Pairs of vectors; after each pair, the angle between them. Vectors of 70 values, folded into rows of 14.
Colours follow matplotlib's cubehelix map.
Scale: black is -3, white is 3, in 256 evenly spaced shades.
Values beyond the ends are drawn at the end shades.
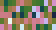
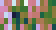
orthogonal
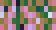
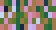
nearly parallel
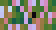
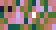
nearly opposite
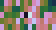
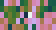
nearly parallel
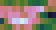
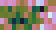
nearly opposite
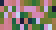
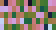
orthogonal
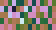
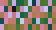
nearly parallel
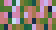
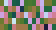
partly aligned
